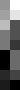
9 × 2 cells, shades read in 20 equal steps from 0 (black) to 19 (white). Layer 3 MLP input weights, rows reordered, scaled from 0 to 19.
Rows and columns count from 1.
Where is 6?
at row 3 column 2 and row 4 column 2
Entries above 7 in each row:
2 2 1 1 1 1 1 0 0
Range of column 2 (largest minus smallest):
19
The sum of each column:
60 73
